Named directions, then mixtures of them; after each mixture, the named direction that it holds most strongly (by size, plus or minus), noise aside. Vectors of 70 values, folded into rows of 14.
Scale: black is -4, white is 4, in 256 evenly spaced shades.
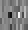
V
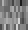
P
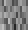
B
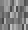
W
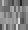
P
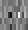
V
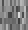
V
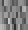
B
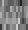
P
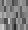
B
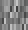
W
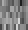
P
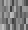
B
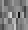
V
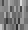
P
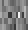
V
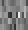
V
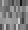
P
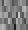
B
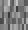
W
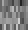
P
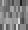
P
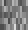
B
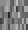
W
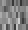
P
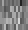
P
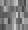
B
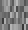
W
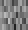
B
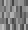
B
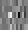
V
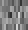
P
